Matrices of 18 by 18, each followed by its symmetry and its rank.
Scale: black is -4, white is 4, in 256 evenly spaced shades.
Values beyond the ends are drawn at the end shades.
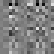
neither, rank two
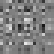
antisymmetric, rank two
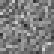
symmetric, full rank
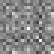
symmetric, rank three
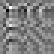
antisymmetric, rank two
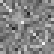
symmetric, full rank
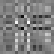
antisymmetric, rank two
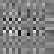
neither, rank two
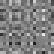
antisymmetric, rank two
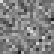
symmetric, full rank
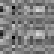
neither, rank two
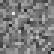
symmetric, full rank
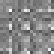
symmetric, rank three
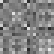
symmetric, rank three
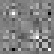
symmetric, rank three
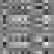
neither, rank two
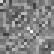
symmetric, full rank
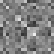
symmetric, rank three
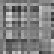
antisymmetric, rank two
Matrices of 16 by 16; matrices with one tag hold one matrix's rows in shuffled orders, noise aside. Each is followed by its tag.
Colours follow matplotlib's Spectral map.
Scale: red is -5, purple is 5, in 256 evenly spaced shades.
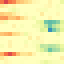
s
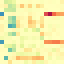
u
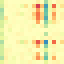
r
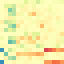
u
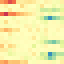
s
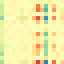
r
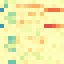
u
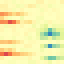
s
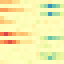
s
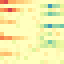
s
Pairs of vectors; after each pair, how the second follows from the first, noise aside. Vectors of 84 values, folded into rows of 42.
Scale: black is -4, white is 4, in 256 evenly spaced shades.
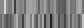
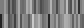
wrapped around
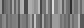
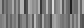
copied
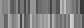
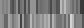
copied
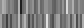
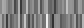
copied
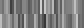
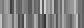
copied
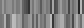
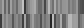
wrapped around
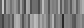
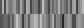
copied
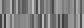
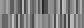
wrapped around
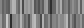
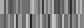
wrapped around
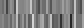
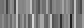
copied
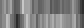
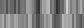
wrapped around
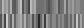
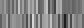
wrapped around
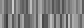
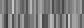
copied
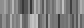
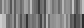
wrapped around
